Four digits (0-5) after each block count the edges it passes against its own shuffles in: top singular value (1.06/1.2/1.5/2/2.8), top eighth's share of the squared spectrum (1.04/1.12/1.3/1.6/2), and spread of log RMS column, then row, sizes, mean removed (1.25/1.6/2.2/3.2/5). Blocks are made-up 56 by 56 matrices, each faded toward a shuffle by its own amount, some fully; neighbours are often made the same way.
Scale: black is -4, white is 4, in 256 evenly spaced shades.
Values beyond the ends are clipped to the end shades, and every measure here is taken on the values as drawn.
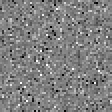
0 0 0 0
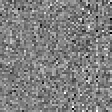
1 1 2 0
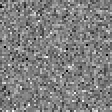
0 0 0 0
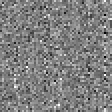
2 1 2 0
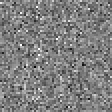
1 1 1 0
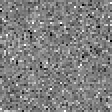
0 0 0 0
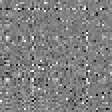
4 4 2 2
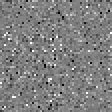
2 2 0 0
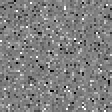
0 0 0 0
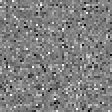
3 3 1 1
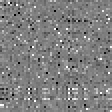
3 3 1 1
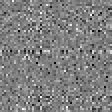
4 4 2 2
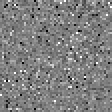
2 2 0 0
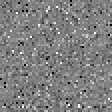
3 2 0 0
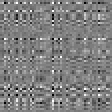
5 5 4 4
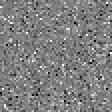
2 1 0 0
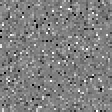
1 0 0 0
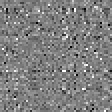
4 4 2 2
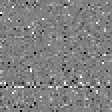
4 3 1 1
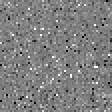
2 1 0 0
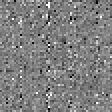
2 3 2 2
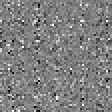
2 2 3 2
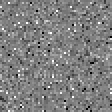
2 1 0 0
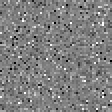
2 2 0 0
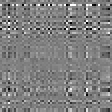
5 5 3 4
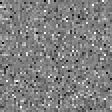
3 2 0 1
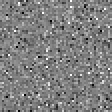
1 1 0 0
